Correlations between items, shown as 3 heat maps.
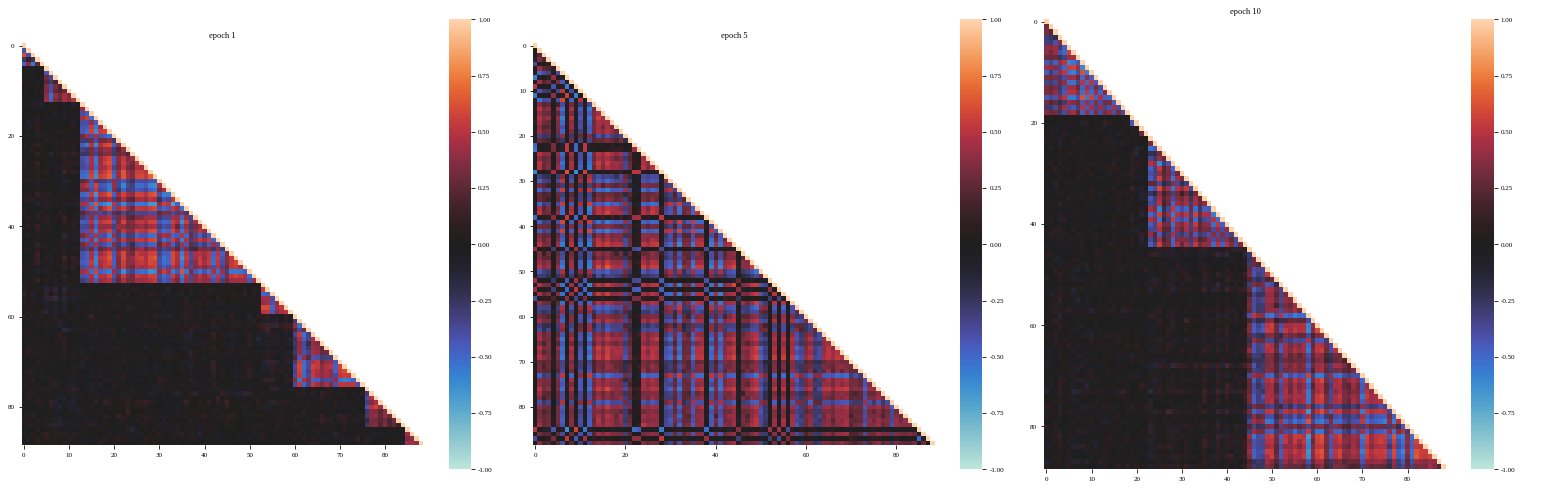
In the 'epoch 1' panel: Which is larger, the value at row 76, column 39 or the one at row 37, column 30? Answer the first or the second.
the second
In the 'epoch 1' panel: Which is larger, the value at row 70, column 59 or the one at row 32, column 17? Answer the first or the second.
the first
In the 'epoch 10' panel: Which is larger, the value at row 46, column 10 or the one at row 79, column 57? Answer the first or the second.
the first
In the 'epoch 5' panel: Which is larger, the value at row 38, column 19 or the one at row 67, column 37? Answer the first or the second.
the second
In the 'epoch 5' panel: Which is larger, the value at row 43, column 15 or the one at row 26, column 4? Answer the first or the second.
the first
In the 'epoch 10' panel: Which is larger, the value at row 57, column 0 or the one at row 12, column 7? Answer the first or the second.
the first
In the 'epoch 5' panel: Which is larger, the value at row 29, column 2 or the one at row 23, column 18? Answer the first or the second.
the second
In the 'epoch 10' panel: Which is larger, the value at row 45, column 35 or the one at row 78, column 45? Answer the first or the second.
the first
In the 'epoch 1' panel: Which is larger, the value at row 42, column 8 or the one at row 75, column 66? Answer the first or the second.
the second
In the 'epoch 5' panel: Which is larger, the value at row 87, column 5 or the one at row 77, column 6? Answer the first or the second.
the first
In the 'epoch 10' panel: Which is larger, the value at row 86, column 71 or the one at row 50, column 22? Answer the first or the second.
the first
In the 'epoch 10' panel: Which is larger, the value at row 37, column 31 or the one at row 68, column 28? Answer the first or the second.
the second
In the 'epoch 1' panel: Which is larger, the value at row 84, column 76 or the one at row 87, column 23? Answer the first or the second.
the second
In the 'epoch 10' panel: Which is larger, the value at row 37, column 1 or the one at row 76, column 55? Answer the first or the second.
the first
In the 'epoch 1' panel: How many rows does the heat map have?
89
